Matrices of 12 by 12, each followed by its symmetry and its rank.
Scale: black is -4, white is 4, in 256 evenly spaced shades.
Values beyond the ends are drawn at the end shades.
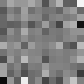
antisymmetric, rank two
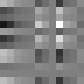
neither, rank one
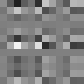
neither, rank one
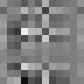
neither, rank two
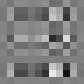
neither, rank one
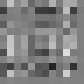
antisymmetric, rank two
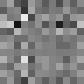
antisymmetric, rank two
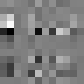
neither, rank two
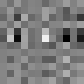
neither, rank two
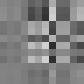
neither, rank one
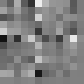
antisymmetric, rank two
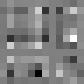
antisymmetric, rank two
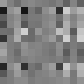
neither, rank two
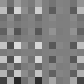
neither, rank one
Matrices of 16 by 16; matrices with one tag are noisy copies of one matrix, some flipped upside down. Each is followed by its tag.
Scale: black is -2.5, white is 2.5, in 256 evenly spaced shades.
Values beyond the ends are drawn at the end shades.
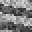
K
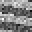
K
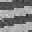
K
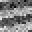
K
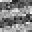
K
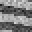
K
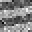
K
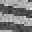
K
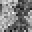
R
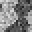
R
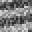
K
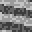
K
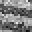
K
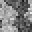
R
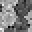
R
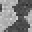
R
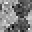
R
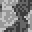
R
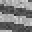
K
